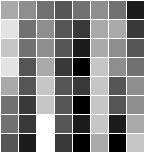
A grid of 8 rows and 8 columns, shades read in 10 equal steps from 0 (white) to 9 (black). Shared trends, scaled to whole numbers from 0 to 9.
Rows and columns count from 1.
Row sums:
40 36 38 37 36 41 39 44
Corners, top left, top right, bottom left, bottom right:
3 8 6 2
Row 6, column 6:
2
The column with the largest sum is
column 5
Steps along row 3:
up down up up down up up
